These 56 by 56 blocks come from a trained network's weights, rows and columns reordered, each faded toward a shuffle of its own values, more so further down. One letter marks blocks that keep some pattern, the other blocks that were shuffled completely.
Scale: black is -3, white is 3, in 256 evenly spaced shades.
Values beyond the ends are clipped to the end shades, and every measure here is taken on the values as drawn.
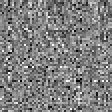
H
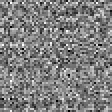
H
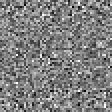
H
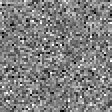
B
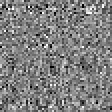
H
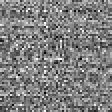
H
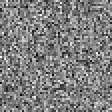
B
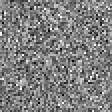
B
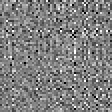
H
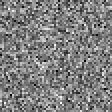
B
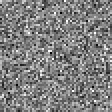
B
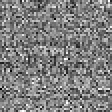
H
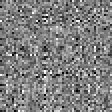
H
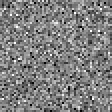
B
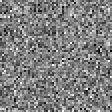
H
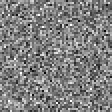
B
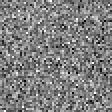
B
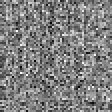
H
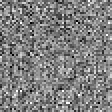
H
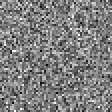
B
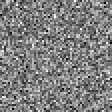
B
